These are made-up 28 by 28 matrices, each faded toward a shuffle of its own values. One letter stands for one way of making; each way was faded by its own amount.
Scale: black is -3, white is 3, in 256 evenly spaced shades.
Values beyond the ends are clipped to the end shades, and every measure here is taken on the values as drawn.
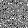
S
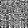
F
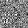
F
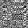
F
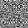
F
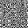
F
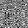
F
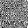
F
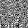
F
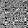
F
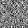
F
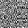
F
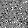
S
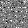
S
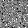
S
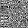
F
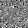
S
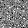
S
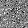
S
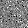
S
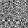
F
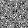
S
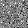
S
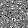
S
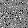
S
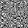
F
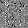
S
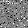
S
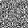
F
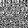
F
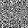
F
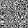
F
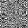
F
